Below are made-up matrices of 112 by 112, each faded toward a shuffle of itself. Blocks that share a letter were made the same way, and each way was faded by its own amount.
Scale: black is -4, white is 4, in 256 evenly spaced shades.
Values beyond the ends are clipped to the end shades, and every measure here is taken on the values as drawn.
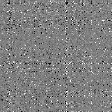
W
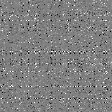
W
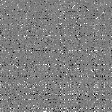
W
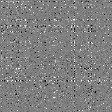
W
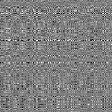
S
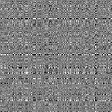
S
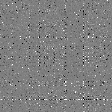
W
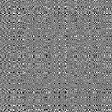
S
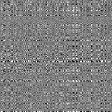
S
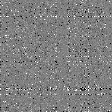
W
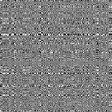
S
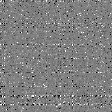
W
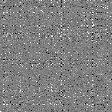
W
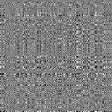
S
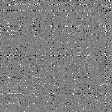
W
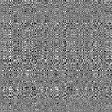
S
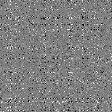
W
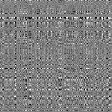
S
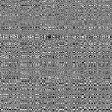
S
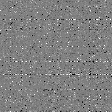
W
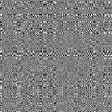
S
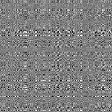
S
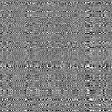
S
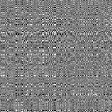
S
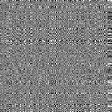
S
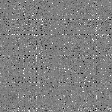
W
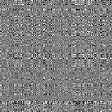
S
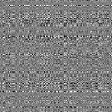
S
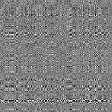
S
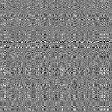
S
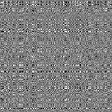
S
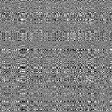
S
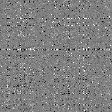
W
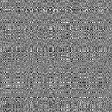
S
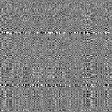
S
